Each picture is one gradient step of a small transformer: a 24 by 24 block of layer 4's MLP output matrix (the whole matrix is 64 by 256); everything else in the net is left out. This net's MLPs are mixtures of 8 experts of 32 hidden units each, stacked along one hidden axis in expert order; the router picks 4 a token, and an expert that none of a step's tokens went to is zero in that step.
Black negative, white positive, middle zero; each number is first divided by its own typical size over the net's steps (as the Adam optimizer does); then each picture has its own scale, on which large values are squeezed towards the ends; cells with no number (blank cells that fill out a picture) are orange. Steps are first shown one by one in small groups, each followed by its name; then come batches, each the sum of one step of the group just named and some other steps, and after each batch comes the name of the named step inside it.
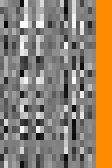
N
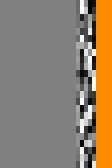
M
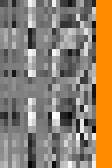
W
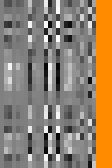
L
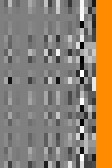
M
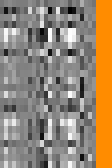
L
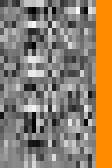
W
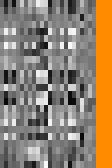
M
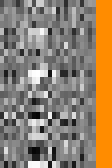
N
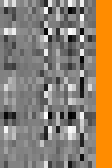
M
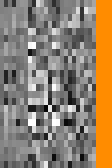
N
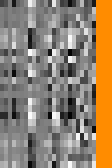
W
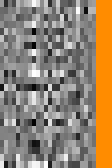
L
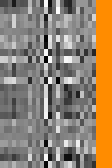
L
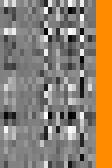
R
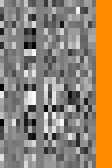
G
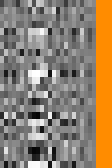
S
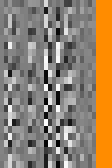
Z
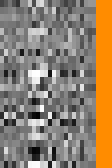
S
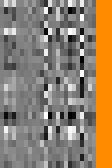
R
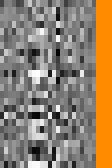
S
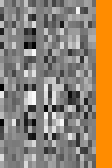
G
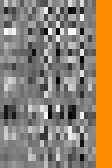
R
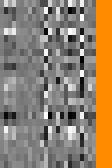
R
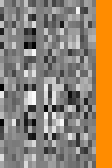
G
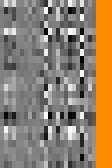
R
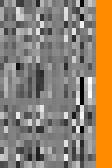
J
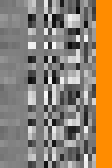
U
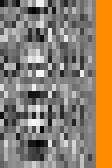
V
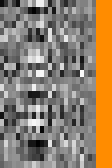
V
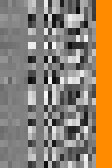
U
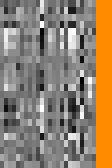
J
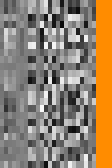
U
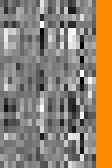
J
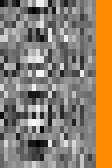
V
